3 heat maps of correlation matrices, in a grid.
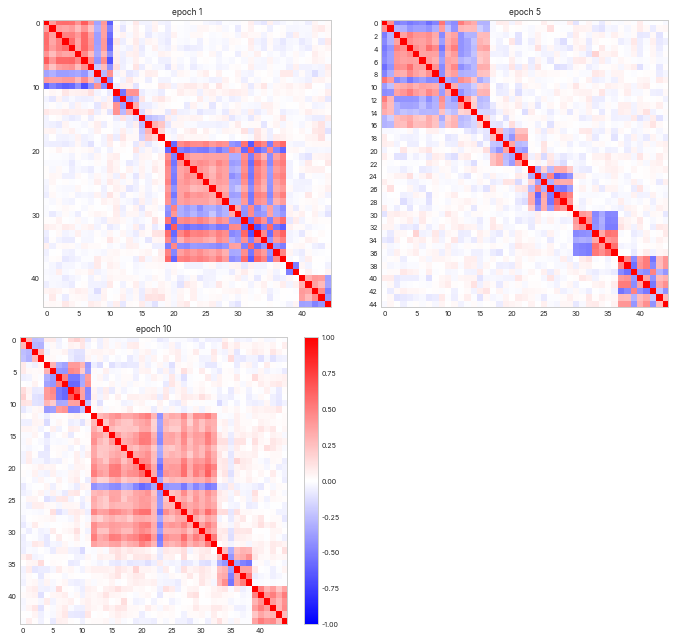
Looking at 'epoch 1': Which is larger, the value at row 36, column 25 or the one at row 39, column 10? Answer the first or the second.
the first
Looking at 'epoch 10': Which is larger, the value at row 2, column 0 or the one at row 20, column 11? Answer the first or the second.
the second
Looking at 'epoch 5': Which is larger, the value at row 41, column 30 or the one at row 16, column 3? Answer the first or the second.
the second
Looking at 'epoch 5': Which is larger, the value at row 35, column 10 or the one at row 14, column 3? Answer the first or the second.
the first
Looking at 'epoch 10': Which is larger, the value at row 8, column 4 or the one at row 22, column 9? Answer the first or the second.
the first
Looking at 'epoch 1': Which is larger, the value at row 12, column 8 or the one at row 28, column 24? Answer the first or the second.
the second
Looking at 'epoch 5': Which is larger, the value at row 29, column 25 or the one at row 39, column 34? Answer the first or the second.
the first
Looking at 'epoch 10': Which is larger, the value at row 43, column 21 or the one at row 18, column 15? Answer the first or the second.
the second
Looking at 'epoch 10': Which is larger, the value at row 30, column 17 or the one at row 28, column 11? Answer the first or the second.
the first
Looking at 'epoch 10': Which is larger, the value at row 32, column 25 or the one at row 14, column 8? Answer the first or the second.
the first
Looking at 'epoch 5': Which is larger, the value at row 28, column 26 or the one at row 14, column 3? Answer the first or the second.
the second
